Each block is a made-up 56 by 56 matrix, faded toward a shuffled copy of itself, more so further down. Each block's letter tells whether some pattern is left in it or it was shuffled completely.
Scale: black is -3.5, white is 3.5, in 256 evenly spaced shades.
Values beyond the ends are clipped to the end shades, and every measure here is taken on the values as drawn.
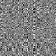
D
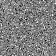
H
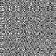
D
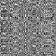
D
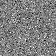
H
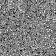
H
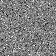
H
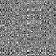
D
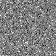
H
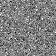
H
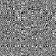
D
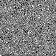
H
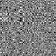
D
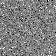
H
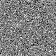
H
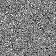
H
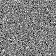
H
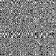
D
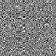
D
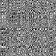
D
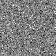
H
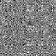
D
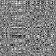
D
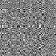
D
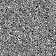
H
